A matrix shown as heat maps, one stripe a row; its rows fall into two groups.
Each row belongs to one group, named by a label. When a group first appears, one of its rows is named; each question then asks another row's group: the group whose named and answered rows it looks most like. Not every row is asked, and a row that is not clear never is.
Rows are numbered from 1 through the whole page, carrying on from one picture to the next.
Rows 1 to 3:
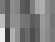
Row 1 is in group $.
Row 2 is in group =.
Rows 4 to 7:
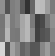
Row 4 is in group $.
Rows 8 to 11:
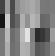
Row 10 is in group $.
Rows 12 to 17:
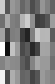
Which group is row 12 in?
=
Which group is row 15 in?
=
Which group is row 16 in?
$
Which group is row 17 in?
=
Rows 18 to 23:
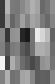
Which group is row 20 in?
$
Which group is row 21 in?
$
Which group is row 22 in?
=
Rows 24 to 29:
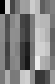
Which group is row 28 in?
$
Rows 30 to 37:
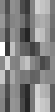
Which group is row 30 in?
$
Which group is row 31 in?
$
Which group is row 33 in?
=
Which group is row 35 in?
=
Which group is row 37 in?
$
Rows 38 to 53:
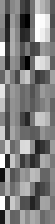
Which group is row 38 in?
$
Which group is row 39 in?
$
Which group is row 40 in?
$
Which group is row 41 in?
=
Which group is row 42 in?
$
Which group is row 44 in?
=
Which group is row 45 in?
=
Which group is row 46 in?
$
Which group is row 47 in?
=
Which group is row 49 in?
=
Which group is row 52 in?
=
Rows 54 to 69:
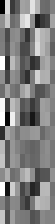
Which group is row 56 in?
$
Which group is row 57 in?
$
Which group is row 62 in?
=
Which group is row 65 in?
=
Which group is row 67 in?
=
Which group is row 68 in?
$
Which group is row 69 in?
=
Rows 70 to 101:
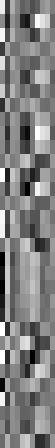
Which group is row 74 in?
=
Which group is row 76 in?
=
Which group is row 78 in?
$
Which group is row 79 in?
$
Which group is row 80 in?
$
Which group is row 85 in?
=
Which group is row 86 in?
=
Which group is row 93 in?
=
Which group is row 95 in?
=
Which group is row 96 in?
$
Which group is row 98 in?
=
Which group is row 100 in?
$
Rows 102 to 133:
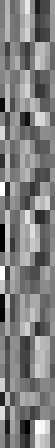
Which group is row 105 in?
$
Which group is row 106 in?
$
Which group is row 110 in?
$
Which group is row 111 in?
=
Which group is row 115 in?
=
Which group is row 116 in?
$
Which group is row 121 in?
=
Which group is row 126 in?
$
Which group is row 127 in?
$
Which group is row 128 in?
$
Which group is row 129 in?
=
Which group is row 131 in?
=
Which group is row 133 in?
$
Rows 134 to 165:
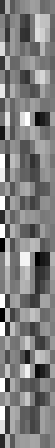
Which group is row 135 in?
$
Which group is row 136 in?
$
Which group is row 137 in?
=
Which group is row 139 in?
$
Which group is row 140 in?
=
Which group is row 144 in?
$
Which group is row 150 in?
=
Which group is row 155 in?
=
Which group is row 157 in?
=
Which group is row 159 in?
$
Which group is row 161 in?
=
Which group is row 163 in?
=
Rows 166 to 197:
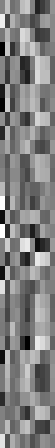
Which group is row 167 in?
=
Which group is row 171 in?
$
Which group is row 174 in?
$
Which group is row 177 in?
$
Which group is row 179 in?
=
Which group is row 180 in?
=
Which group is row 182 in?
=
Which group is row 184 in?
$
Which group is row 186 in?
=
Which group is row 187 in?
$
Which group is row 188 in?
$
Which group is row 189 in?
$
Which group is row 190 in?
$
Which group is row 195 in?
$
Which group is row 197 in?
=
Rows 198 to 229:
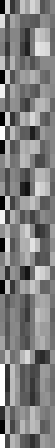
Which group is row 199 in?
=
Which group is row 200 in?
$
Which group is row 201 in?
$
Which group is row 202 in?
=
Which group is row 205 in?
$
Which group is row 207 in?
=
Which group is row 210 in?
$
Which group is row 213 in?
=
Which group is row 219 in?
$
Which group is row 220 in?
$
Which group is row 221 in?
$
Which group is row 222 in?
$
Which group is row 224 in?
=
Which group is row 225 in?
=
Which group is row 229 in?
=
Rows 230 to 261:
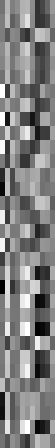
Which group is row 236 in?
=
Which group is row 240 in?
=
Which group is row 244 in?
$
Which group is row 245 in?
=
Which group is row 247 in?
=
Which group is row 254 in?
$
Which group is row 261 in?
$
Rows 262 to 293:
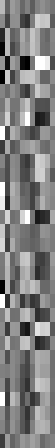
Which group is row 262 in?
=
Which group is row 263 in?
$
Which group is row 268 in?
$
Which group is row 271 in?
=
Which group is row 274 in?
$
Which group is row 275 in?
=
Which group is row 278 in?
=
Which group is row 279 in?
=
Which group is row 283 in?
=
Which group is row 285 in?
$
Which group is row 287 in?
$
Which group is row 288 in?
$
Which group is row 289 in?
$
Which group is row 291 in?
$
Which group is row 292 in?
$
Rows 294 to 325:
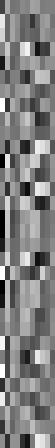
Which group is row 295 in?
=
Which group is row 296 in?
=
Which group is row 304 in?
$
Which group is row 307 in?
$
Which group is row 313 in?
=
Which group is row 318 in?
=
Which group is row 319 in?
$
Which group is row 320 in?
=
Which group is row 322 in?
=
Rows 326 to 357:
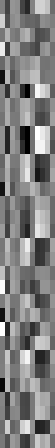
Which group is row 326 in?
$
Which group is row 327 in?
=
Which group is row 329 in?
=
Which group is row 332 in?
$
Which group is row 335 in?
$
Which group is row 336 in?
$
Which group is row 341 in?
$
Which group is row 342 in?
$
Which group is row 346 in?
=
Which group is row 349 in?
=
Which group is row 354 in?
$
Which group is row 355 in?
$
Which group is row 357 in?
$
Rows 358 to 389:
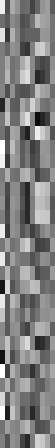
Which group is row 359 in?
$
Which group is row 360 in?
=
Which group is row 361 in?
$
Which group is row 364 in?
$
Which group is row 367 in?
$
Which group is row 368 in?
=
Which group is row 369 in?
=
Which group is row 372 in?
$
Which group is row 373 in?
$
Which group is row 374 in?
=
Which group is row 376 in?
=
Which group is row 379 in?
=
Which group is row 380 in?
=
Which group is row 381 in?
$
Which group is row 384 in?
=
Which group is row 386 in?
=
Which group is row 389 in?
$
